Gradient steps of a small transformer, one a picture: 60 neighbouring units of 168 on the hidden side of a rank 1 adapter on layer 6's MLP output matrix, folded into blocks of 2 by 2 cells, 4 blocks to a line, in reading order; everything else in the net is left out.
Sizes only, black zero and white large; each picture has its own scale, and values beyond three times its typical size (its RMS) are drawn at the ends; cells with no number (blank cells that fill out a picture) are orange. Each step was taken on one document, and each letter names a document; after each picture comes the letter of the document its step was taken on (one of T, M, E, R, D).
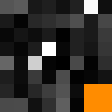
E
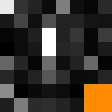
E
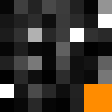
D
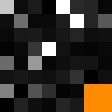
E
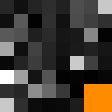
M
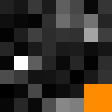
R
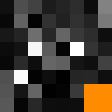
D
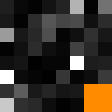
M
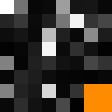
E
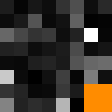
M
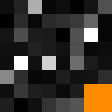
R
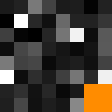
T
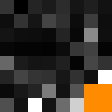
R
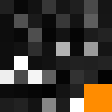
T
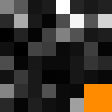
E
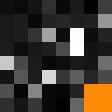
D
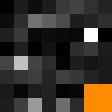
R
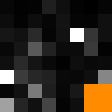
T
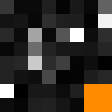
D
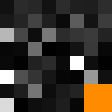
M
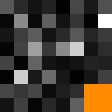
D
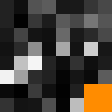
T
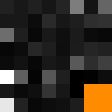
M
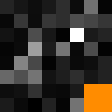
T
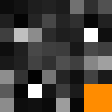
M
